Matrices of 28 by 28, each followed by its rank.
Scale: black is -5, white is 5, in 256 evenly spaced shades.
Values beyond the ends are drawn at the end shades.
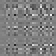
two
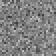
full rank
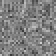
five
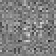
five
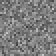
full rank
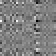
three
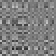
two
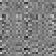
three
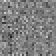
five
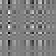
one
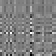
two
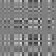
one
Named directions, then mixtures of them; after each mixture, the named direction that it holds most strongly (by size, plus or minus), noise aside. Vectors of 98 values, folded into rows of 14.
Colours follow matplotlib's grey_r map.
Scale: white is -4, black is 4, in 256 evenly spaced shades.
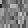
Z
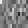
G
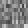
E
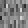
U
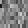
Z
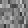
Z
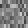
Z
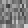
E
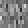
U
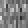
U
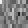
G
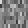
Z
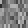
Z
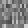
E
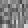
E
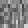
E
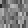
Z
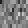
G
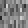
U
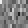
G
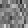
Z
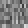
E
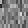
Z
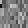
Z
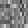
E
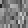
Z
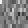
G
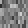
Z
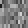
Z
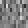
U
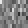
G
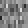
U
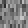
U
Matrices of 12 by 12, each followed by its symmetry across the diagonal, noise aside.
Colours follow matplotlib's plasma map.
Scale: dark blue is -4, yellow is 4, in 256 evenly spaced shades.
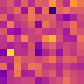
antisymmetric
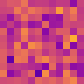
antisymmetric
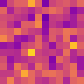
neither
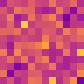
symmetric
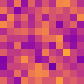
antisymmetric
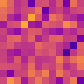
neither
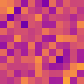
symmetric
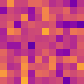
antisymmetric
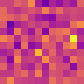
neither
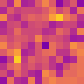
symmetric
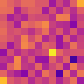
symmetric
